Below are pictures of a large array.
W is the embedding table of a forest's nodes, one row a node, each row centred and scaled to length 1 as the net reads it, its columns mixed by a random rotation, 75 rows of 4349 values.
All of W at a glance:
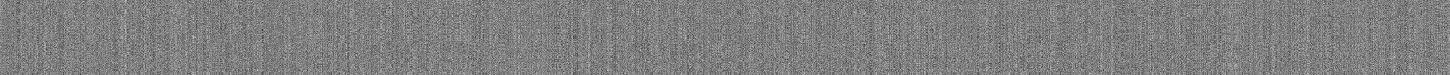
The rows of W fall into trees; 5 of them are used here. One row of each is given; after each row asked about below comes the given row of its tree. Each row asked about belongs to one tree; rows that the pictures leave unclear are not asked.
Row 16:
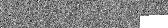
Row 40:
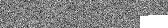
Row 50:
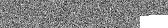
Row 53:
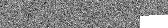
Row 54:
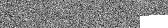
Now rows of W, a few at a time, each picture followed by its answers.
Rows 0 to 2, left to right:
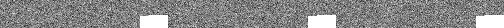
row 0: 40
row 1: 16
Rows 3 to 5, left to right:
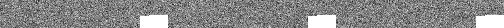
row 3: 53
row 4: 16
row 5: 54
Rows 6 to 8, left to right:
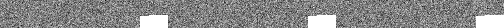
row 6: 50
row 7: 54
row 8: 54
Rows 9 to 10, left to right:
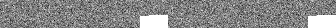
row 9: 53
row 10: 40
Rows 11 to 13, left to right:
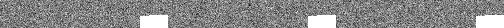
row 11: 53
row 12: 53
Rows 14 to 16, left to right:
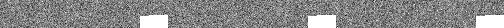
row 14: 53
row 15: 16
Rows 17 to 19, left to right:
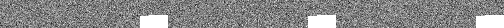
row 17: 40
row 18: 54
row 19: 40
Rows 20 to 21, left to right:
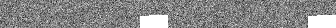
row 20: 54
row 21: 16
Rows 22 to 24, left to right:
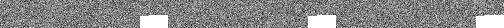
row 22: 40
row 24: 54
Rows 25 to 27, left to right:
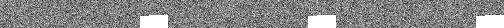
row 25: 16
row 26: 40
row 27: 16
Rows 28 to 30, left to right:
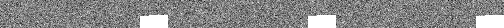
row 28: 16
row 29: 40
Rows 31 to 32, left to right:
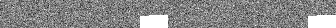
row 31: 53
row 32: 40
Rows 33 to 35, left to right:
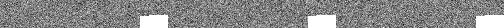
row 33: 16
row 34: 54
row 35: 40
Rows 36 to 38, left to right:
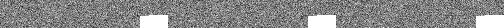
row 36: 40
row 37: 40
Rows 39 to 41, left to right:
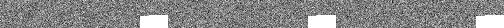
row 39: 53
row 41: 54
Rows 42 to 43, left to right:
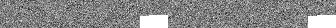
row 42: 40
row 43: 50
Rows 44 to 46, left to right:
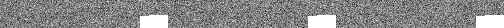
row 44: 54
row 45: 54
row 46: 16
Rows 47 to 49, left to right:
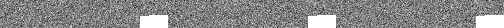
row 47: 50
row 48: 54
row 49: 54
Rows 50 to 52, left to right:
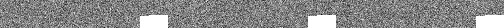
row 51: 16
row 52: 54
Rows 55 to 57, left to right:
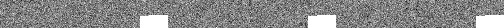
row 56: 53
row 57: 53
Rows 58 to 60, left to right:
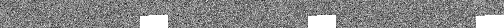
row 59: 16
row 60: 54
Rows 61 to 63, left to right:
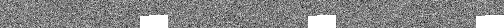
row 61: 16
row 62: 50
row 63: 40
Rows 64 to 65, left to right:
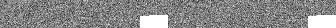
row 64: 53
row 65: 40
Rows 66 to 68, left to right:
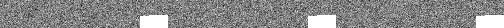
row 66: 53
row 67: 53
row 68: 40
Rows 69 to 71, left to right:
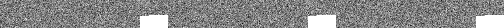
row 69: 54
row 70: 54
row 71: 50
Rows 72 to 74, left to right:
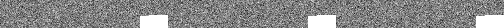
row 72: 40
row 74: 40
